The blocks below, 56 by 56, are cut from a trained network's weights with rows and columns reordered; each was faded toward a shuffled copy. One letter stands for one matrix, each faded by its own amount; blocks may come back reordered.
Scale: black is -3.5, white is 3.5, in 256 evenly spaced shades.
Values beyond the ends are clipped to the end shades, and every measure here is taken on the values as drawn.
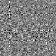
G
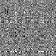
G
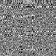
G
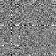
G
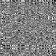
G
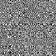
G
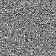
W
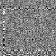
G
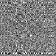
G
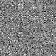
W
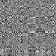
G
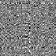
G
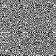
G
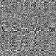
G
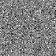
W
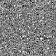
W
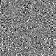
W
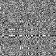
G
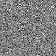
W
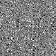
W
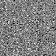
W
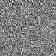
W
